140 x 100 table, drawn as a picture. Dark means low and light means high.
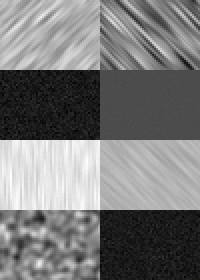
It is made of 4 by 2 panels. Panel 1,1: high, slanting up to the right. Panel 1,2: middling, slanting down to the right, strong in contrast. Panel 2,1: very low, fine-grained, faint in contrast. Panel 2,2: low, flat. Panel 3,1: very high, streaked downward, faint in contrast. Panel 3,2: high, slanting down to the right, faint in contrast. Panel 4,1: middling, blotchy, strong in contrast. Panel 4,2: very low, fine-grained, faint in contrast.
